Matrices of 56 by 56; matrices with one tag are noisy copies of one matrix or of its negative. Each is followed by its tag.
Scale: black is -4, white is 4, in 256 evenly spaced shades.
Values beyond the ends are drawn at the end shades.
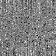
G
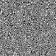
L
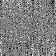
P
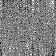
P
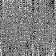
P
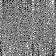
P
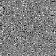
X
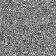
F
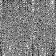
P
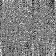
P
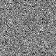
F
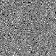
L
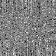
G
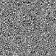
L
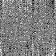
P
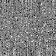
G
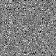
F
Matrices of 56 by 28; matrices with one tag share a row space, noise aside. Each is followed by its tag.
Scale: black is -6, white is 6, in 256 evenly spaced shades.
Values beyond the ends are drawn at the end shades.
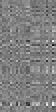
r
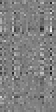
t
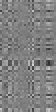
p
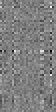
t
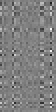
t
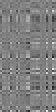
r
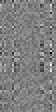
t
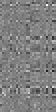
r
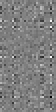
t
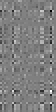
t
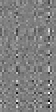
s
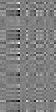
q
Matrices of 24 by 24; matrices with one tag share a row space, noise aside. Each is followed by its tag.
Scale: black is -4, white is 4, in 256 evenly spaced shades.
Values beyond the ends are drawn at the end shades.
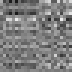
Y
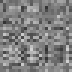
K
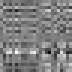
Y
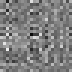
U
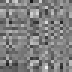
U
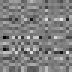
K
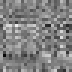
Y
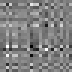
U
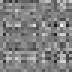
Y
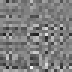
U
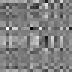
U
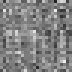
Y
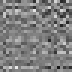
Y
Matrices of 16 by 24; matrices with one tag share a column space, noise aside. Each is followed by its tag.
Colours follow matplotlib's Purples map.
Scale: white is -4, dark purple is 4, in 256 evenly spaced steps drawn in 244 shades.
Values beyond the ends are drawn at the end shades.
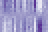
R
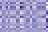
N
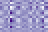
N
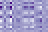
N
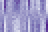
R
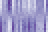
R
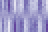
R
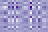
N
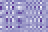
N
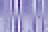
R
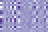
N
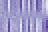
R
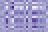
N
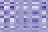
N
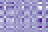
N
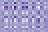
N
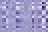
N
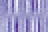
R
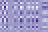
N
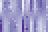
R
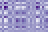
N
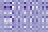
N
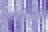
R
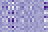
N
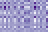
N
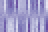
R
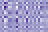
N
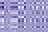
N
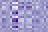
N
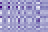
N
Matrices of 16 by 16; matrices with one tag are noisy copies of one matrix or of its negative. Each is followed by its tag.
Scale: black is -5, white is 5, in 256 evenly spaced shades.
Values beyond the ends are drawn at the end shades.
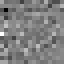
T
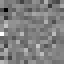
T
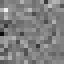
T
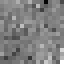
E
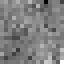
E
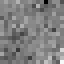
E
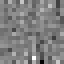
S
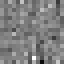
S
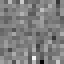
S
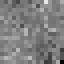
E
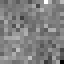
E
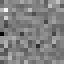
T
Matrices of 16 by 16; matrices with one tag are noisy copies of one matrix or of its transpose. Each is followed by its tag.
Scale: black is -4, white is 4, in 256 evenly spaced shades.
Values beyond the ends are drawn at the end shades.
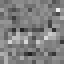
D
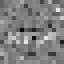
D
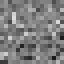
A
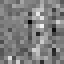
D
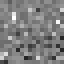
A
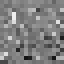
A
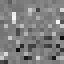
A
